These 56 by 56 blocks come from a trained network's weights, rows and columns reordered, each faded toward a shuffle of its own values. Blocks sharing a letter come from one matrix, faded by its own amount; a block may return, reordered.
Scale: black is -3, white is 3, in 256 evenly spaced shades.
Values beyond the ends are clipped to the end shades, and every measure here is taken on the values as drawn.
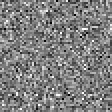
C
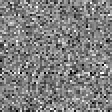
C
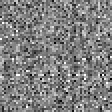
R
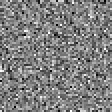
C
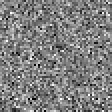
C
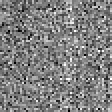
R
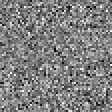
C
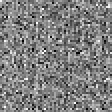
R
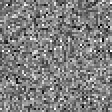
C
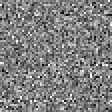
C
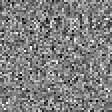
C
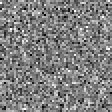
C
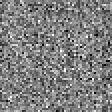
R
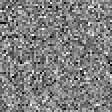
C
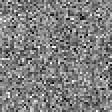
C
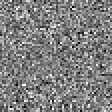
C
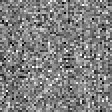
R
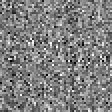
R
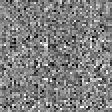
R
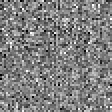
R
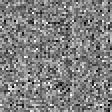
R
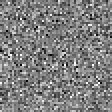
C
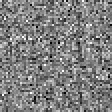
R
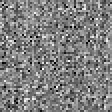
R
